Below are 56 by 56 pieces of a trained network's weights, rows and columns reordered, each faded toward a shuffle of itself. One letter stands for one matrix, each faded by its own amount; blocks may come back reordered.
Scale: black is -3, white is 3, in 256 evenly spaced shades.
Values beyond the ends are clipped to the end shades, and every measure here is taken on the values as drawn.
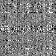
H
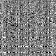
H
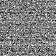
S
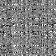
H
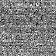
S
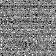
S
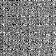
H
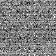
S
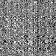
H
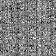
H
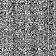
H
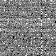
S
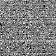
S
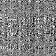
H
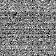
S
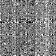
H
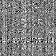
H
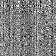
H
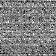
S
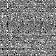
S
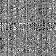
H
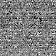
S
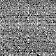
S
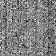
H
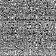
S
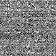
S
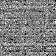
S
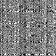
H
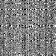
H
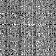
H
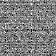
S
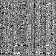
H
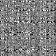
H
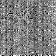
H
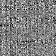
H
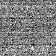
S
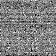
S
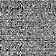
S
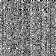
H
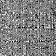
H
